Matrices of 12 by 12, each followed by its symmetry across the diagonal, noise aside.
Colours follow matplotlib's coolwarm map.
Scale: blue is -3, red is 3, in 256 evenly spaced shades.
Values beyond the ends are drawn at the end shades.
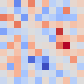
antisymmetric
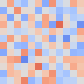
antisymmetric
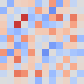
symmetric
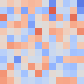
neither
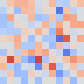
antisymmetric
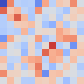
symmetric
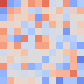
symmetric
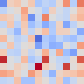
neither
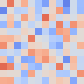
antisymmetric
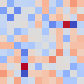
symmetric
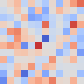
antisymmetric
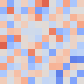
symmetric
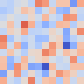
symmetric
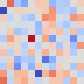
neither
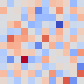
antisymmetric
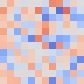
neither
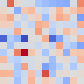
neither
